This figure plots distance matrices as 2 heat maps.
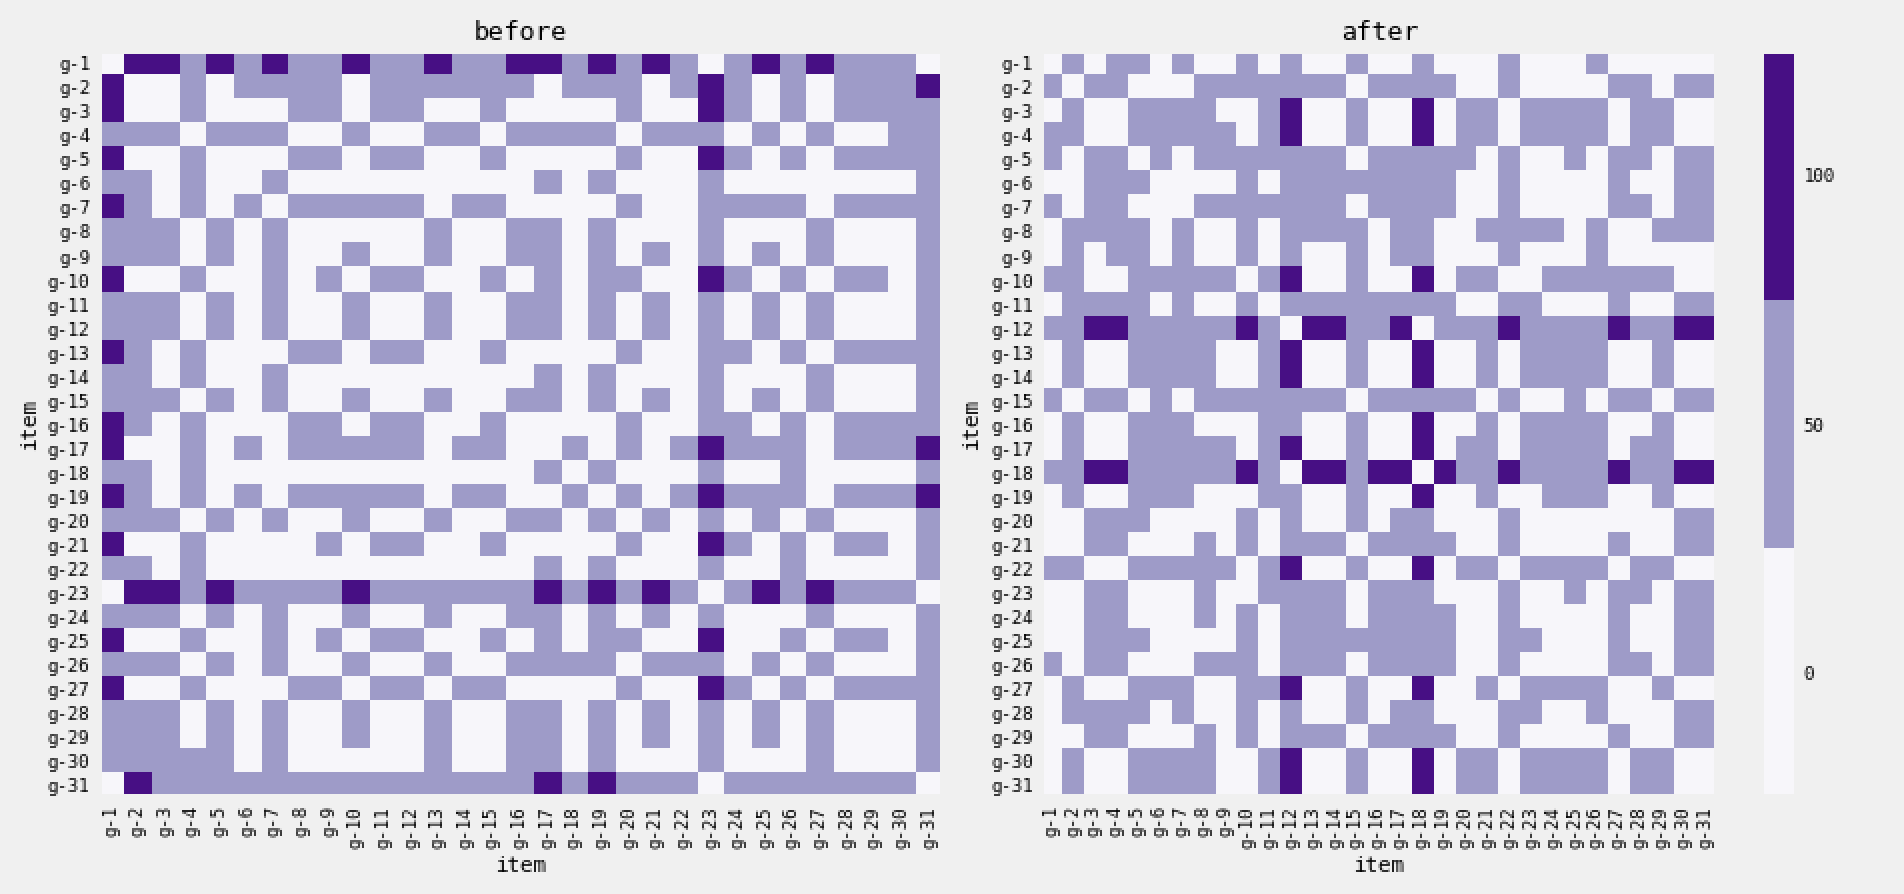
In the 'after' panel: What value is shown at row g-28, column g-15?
50
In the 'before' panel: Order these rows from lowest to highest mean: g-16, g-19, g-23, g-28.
g-28, g-16, g-19, g-23
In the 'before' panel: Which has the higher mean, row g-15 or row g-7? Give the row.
g-7
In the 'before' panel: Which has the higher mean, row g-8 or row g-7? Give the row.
g-7
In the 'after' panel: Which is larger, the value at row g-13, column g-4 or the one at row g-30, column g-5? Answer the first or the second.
the second
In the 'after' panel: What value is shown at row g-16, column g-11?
50
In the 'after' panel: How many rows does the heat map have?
31
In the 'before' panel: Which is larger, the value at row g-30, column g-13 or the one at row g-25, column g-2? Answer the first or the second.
the first
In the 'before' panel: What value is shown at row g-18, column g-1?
50
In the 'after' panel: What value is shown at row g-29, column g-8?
50
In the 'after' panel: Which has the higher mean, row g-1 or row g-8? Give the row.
g-8
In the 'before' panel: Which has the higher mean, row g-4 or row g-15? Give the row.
g-4
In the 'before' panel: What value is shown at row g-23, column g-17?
100
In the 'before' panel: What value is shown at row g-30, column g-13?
50
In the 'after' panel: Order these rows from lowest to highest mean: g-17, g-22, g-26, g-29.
g-29, g-26, g-17, g-22
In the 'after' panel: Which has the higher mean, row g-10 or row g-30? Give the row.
g-10
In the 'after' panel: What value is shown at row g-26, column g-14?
50
